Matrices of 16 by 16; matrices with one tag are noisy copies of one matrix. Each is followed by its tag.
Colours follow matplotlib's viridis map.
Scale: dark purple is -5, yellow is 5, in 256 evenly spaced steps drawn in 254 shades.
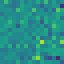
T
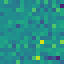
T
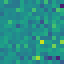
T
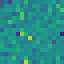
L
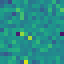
L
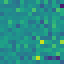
T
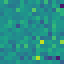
T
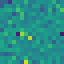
L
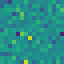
L
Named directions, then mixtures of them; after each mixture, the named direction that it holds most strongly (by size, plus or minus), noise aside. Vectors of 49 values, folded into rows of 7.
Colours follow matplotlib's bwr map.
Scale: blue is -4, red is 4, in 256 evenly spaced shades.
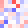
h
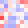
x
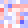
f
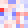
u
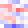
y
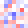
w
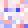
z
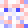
z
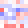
y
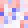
h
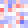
f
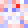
h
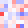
u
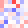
h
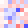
z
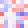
u
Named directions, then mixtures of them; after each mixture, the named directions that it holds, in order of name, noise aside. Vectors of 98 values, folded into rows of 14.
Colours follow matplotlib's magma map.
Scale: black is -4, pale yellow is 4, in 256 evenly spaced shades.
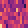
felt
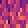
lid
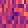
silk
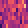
felt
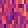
silk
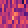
silk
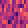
lid, silk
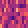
felt, silk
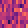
lid, silk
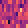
lid, silk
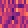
felt, silk
